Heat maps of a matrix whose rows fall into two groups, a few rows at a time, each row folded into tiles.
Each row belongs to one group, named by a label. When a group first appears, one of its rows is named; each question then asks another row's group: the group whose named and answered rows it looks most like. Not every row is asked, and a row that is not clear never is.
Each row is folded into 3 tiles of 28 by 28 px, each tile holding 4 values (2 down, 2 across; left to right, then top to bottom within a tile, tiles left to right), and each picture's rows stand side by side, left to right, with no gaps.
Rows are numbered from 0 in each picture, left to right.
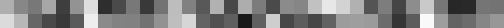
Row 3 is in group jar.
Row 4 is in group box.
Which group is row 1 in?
box
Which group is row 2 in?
box
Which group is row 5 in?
box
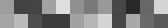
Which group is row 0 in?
jar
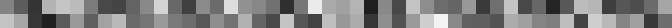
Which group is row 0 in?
jar
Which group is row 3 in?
jar
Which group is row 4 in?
box
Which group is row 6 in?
box
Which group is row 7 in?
box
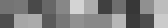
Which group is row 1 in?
jar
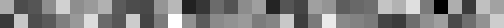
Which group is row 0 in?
jar
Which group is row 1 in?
box
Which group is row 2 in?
box
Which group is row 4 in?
jar
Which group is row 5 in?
jar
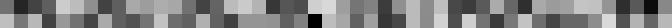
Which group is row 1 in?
jar
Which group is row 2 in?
jar
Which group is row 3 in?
jar
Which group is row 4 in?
jar
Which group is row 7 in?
box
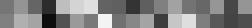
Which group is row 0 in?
jar
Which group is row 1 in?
box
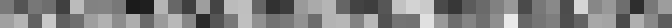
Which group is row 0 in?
box
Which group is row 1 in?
box
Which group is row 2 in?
jar
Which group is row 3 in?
jar
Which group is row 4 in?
jar
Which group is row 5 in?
box
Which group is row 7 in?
box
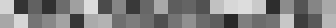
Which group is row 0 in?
box
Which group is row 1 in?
box
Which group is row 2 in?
jar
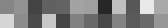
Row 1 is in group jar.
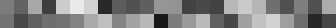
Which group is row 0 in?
jar
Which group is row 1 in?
box
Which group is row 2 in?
jar
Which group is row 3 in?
box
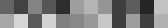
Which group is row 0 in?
box
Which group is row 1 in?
box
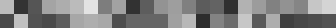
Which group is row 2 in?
box
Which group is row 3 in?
jar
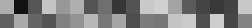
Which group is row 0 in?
jar
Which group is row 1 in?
jar
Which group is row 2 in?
box
